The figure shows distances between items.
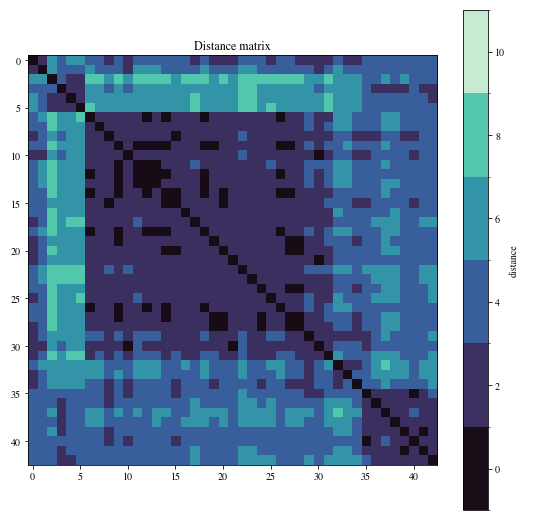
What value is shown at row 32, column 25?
6
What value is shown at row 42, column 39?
2
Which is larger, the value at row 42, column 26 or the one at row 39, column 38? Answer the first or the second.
the first
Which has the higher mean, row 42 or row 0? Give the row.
42
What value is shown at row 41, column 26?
4
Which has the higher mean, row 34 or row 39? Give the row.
34
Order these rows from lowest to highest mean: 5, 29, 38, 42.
29, 42, 38, 5
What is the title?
Distance matrix
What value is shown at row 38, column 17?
6
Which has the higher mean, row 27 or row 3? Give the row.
3
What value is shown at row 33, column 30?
4
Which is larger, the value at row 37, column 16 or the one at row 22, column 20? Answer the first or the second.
the first
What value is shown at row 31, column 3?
6
